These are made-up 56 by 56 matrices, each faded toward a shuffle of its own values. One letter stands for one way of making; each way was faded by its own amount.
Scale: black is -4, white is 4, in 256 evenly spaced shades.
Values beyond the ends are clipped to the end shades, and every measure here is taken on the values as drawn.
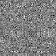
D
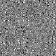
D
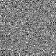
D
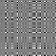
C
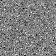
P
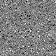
P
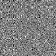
D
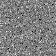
P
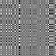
C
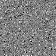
P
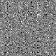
D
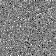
P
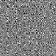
D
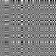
C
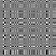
C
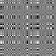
C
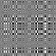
C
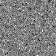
P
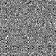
D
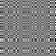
C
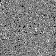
P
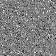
P
